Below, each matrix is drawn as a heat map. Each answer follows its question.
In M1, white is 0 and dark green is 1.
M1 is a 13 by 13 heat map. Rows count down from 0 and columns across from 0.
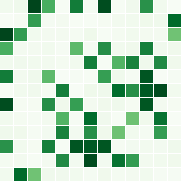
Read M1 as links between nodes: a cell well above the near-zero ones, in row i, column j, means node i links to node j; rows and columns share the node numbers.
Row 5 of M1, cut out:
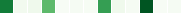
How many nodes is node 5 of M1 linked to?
4
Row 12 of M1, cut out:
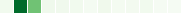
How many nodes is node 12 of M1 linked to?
2
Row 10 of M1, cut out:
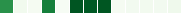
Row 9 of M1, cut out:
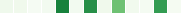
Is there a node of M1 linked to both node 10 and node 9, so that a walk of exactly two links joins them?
yes
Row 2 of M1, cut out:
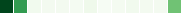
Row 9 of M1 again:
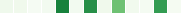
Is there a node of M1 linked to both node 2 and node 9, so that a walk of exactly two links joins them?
no
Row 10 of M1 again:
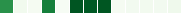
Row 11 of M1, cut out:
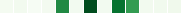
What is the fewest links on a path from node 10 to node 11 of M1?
2
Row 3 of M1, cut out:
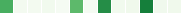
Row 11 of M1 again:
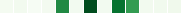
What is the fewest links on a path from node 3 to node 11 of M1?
3
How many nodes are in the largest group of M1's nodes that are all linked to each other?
5
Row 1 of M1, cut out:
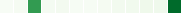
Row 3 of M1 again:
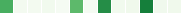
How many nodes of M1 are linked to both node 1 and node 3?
0
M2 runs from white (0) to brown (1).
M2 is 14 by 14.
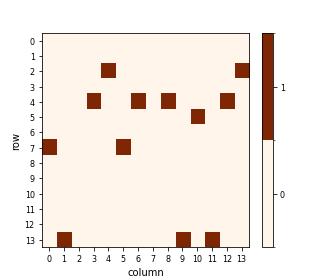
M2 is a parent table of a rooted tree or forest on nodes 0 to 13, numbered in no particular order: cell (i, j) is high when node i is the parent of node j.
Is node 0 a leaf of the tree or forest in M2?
yes
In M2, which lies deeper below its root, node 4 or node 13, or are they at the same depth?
the same depth
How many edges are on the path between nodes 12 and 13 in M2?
3
